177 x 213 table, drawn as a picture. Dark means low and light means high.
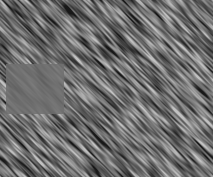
Calmest part: middle left. Grain: diagonal, down to the right. Odd patch: calmer, in the middle left. Odd rows or columns: none.
